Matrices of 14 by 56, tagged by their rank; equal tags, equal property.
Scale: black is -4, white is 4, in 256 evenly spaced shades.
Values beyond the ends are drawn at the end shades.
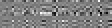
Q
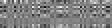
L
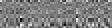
Q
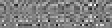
Q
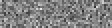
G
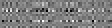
L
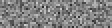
G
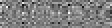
Q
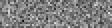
G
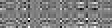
L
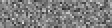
G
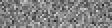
G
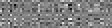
Q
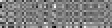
L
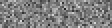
G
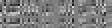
L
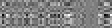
L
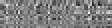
Q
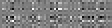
L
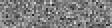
G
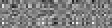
Q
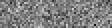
G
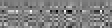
L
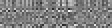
Q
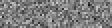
G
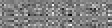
Q
